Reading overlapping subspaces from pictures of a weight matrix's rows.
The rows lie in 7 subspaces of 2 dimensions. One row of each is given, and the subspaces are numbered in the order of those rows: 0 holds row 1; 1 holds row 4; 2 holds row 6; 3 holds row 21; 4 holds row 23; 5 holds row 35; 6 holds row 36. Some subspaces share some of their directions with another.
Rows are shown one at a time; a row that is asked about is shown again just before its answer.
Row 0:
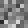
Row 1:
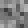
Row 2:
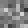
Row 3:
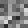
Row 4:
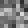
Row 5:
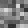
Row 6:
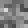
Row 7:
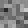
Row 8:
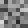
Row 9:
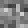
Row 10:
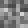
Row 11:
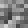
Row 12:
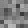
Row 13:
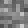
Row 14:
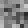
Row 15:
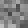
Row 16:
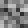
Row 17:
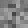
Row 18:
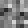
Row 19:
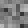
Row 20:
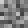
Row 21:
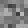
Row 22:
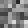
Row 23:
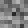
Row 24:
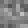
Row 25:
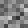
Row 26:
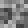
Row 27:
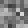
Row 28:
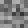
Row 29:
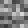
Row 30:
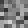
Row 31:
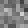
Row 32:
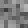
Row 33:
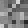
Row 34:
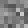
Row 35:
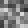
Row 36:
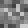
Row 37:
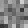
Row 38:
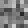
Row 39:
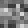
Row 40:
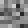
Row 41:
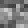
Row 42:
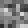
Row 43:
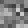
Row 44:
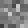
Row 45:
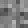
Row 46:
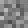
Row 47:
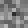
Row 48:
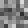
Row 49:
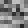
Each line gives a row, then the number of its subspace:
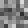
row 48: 1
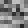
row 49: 4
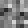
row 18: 6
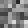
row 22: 6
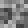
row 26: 0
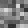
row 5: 5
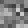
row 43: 3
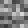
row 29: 4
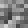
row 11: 0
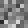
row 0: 5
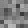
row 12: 5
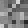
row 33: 6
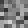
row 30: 2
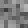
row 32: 3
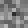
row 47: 4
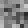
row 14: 3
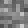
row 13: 4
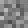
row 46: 2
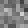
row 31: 1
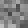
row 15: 6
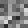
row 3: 0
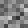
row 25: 0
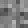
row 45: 6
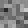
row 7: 2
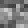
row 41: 0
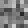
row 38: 1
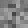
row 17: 4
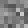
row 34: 3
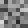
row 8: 5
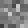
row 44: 6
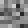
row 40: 2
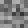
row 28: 4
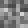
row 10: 5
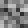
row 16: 5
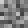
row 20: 2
